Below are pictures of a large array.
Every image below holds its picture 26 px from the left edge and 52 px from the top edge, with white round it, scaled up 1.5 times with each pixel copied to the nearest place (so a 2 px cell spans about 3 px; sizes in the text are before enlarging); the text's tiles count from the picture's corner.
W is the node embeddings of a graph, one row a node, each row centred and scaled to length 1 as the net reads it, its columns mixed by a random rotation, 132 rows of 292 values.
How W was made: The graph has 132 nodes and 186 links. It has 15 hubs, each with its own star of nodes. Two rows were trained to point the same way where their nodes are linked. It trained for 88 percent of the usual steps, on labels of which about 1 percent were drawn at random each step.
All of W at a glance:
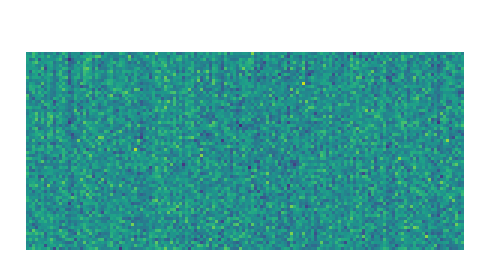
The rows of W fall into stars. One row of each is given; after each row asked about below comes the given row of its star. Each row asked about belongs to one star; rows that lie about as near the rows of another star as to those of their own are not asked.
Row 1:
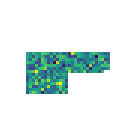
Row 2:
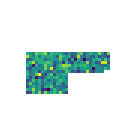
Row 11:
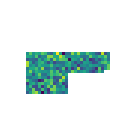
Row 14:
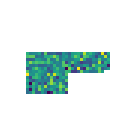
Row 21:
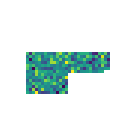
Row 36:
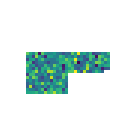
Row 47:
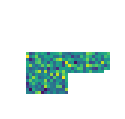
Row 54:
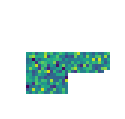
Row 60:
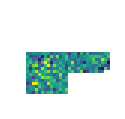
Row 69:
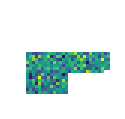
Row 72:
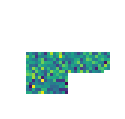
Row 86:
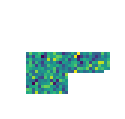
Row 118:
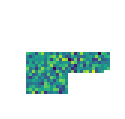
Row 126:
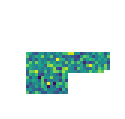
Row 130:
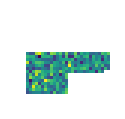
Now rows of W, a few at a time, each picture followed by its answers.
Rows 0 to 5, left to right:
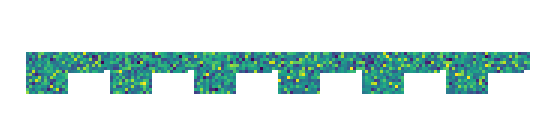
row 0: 118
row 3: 14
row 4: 21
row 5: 14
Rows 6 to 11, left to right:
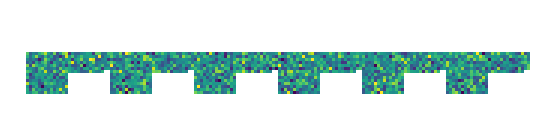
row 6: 60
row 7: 1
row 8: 36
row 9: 21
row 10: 1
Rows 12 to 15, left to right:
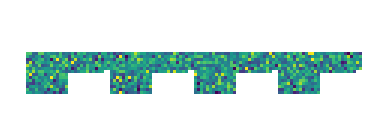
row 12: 118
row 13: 126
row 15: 21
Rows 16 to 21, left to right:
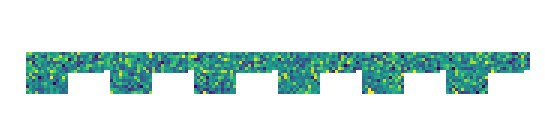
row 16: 86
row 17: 60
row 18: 126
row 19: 36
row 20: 11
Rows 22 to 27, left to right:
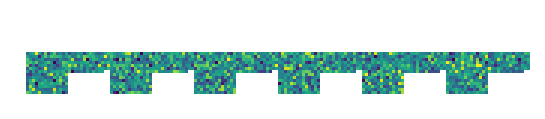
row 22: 2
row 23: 60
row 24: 11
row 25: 11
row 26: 130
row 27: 60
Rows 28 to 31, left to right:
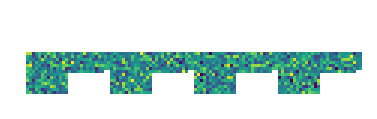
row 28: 118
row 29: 11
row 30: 86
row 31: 54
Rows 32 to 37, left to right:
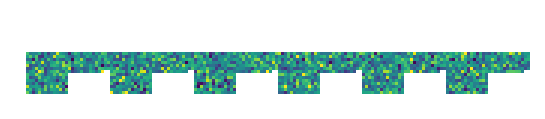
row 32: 14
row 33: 72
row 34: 72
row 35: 130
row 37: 2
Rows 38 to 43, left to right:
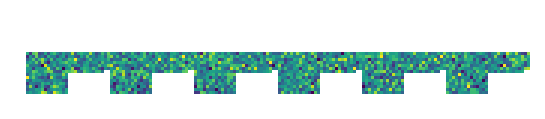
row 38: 36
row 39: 72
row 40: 2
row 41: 54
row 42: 2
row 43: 54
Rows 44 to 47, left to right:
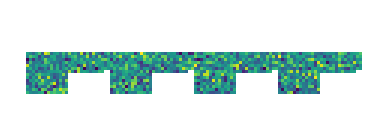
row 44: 54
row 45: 11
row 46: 14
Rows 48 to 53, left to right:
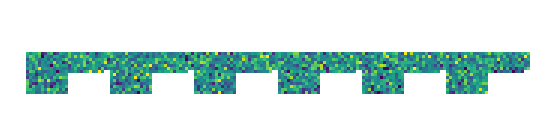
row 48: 69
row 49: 118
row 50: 72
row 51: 14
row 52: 21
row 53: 130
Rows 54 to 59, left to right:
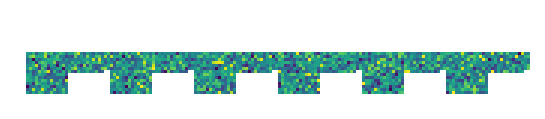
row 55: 130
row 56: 54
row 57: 2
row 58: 60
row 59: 11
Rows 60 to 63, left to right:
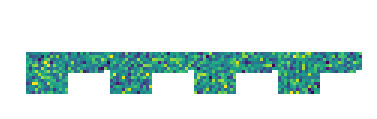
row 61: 72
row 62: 130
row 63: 2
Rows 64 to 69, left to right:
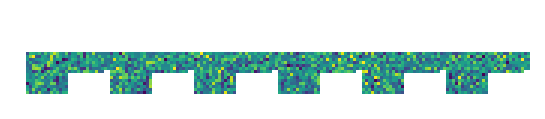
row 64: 54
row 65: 72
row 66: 86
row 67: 72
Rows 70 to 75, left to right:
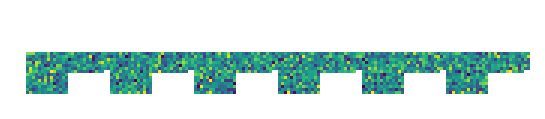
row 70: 86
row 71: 36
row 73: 126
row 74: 126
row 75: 69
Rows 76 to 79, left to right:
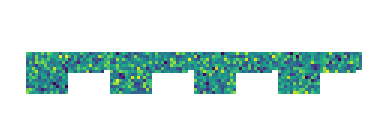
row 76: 86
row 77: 126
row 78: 126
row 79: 36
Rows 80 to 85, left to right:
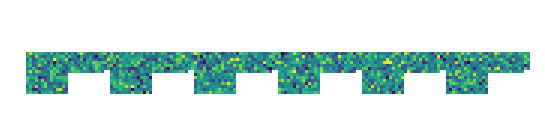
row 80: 86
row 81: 54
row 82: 36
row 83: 60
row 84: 69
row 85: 21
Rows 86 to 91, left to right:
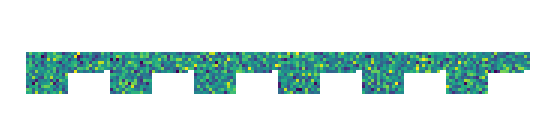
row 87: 54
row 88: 1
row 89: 2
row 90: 126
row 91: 14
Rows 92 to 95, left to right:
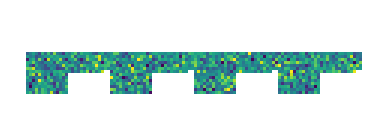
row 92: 72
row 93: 86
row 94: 1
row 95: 72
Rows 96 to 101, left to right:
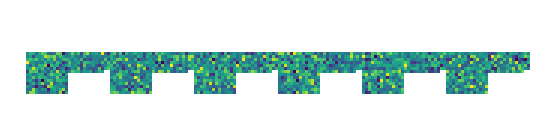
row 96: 11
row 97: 36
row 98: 72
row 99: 1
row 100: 130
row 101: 118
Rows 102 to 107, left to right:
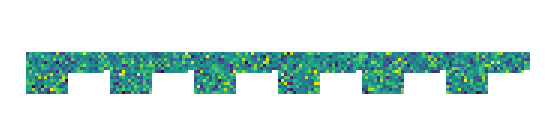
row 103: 14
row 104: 36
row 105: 126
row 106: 130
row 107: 14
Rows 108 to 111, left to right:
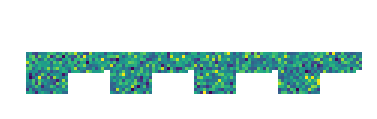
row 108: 69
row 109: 54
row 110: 21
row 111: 69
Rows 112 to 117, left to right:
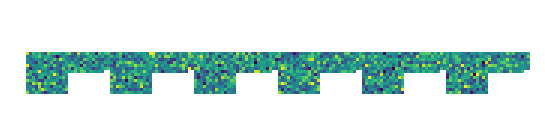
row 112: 21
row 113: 130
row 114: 69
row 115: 126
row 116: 47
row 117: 47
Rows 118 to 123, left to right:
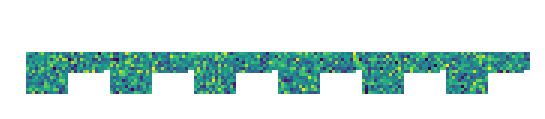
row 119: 60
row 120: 11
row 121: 11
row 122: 21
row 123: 1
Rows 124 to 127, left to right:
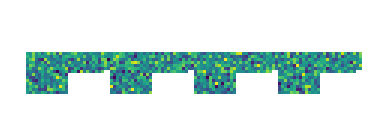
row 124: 69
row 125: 69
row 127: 2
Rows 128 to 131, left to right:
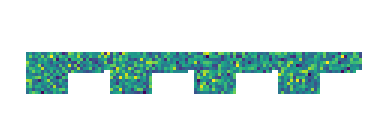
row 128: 11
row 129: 118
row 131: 14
